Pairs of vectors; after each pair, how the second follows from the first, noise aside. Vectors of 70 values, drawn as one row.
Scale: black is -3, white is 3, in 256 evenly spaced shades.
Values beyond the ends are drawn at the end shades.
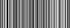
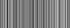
shrunk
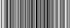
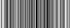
copied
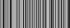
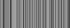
shrunk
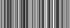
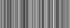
shrunk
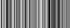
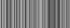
shrunk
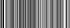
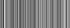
shrunk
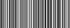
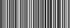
copied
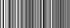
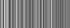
shrunk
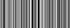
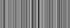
shrunk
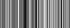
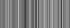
shrunk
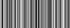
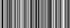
copied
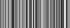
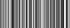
copied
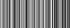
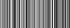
copied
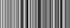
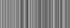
shrunk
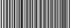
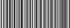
copied
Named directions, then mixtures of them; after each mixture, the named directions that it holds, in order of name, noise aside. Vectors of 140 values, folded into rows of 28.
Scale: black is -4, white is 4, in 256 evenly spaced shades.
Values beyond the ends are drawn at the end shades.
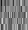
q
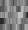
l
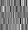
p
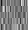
p, q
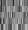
l, q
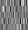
p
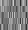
p, q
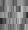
l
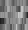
l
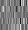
p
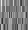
q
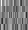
q
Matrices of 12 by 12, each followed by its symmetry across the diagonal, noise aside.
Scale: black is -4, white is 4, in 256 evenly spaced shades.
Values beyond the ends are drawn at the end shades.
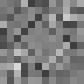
symmetric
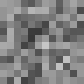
symmetric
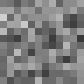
neither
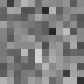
neither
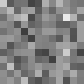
neither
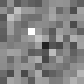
symmetric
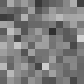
neither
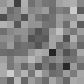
symmetric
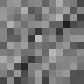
symmetric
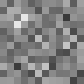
symmetric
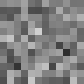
neither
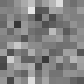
neither
